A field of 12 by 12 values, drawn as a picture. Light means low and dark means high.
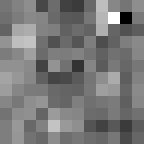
Odd rows or columns: none. Roughest part: top right. Average level on the scale: 50%. Odd patch: rougher, in the top right. Mirror symmetry: none.
